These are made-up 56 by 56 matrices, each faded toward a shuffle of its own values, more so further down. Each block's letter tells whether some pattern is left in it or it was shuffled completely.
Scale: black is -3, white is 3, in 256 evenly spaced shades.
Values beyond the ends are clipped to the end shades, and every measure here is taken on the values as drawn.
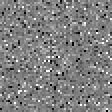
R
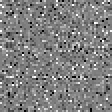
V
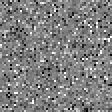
R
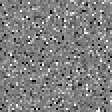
R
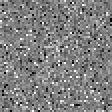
R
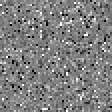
R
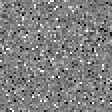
R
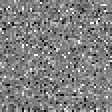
V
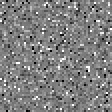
R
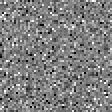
V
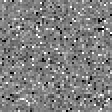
V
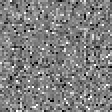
V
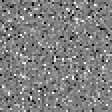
R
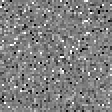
R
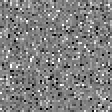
V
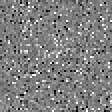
V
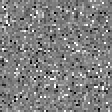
V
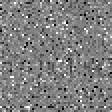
V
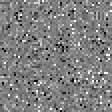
V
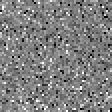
R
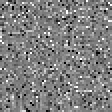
V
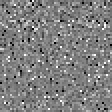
V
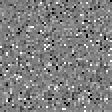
V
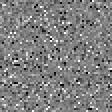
V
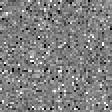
V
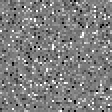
R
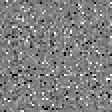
V
